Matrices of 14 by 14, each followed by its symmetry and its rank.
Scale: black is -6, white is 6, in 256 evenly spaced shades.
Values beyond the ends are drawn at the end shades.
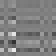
neither, rank one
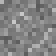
symmetric, full rank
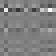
neither, rank one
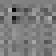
neither, rank two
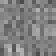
neither, rank three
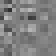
neither, rank two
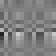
neither, rank one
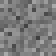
symmetric, full rank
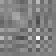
symmetric, rank two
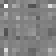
symmetric, rank two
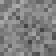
symmetric, full rank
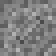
symmetric, full rank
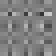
neither, rank one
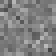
symmetric, full rank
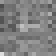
neither, rank three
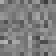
neither, rank three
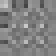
symmetric, rank two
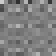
neither, rank two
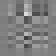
neither, rank one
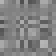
symmetric, rank two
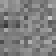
neither, rank three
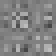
symmetric, rank two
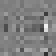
neither, rank two
